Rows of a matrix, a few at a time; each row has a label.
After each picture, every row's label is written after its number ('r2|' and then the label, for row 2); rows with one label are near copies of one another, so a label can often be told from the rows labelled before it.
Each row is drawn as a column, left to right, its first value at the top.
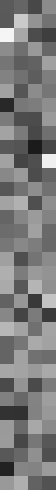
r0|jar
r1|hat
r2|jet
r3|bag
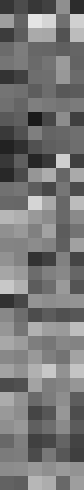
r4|jet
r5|jet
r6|hat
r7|hat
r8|bag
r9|hat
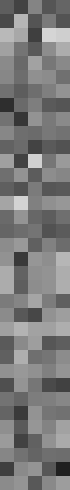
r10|jar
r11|hat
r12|bag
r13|jar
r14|jar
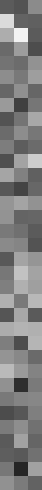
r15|hat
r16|jar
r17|bag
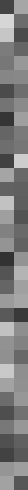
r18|hat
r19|bag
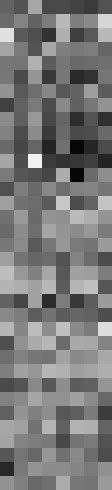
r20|jar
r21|jet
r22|bag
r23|jet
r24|hat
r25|jet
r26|jet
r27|hat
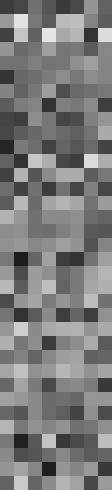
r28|jet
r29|hat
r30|bag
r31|jar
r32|hat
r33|hat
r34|bag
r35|jar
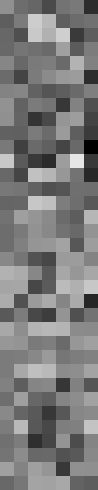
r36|bag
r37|jet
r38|hat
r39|hat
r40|jar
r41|bag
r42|jet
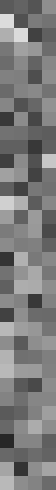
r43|hat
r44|jar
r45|jet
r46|bag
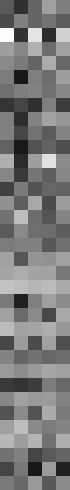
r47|jar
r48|jet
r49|jar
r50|bag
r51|jar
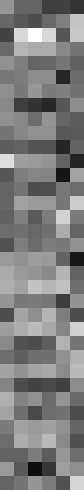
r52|bag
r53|jar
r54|jar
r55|jar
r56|jet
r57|hat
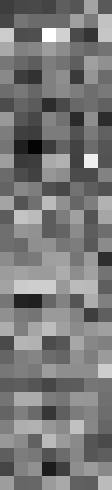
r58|jar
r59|jet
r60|jet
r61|jar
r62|jar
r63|jet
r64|bag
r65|hat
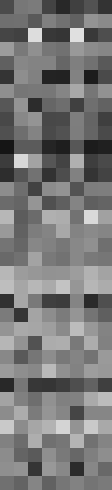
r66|jet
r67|bag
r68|jar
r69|jet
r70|jet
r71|jar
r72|jet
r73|jet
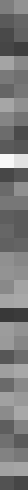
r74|bag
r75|bag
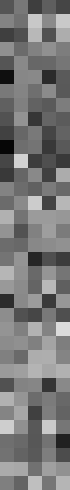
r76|jet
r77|bag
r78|hat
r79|jet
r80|hat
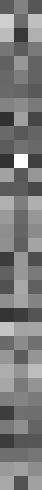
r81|hat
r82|bag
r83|hat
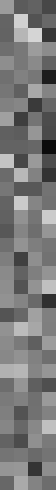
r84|bag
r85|hat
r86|jar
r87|jet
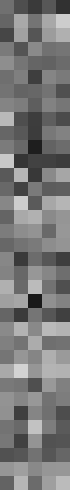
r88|bag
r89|hat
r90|jet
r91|hat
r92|hat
